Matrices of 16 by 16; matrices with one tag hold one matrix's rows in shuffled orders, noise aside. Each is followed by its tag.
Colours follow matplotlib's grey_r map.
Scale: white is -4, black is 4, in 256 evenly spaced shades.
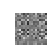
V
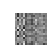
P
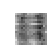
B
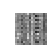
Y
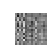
P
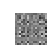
V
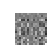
V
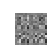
V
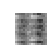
B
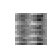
B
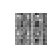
Y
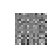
V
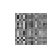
P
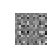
V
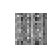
Y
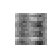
B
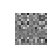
V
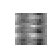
B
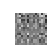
V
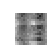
B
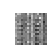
Y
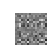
V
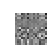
V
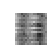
B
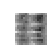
B
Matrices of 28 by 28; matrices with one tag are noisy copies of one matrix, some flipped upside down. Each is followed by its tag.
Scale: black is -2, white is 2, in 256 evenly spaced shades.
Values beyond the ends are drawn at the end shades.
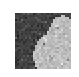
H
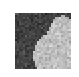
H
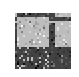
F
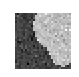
H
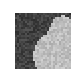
H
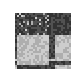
F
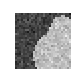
H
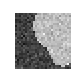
H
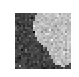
H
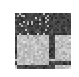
F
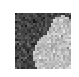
H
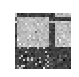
F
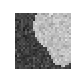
H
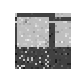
F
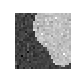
H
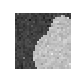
H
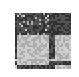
F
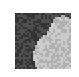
H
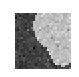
H
